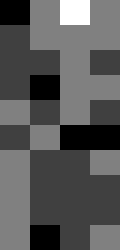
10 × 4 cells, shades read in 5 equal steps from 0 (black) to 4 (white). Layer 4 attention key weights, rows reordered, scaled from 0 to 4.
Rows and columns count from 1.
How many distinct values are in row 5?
2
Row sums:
8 7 5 5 6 3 6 5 5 5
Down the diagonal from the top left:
0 2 2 2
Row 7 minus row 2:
1 -1 -1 0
